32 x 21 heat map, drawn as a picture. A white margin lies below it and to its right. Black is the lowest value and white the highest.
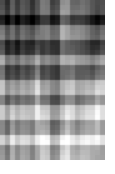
Stripes: horizontal, repeating 6 times. Ninth with the lowest average: top left. Slope: up to the bottom.
